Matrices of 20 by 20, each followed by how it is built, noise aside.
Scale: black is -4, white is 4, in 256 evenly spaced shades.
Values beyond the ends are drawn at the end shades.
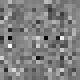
low rank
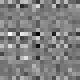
low rank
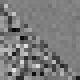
lower triangular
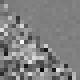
lower triangular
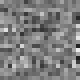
low rank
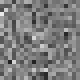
low rank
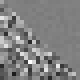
lower triangular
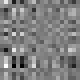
low rank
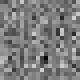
low rank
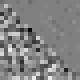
lower triangular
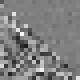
lower triangular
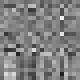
low rank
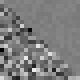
lower triangular
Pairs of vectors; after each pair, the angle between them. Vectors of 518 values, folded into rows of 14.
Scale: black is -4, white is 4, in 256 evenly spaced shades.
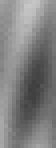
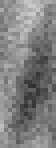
nearly parallel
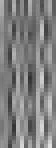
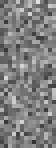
orthogonal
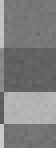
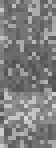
partly aligned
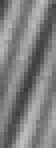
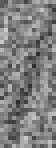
partly aligned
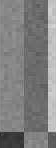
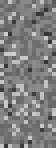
orthogonal
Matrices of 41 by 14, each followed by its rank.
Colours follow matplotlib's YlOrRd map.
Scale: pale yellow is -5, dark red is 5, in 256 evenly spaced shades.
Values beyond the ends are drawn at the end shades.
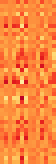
two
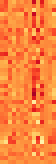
three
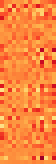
three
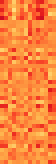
three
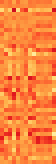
three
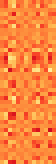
two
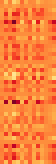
two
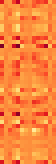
two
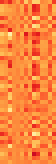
two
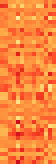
three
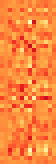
three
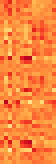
three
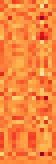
three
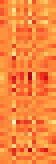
two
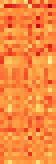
three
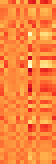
two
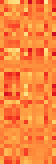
two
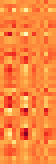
two
